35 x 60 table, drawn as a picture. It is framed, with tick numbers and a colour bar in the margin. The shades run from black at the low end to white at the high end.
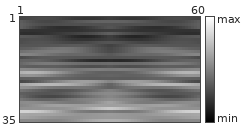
Mirror symmetry: left to right. Slope: up to the bottom. Grain: streaks across.
